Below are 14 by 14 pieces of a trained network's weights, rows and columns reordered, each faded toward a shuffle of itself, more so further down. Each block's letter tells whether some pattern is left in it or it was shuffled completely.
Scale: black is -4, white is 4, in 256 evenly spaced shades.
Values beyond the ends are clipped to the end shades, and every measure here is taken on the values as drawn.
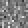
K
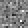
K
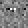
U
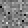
K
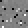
K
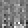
U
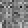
U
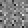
U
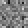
U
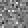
K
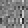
U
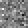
K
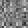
U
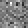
U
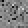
K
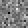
K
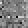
U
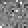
K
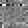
U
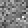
K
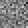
K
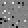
K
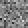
K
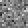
K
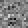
U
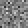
K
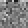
U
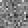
K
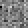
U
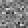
U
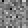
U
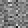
U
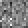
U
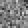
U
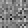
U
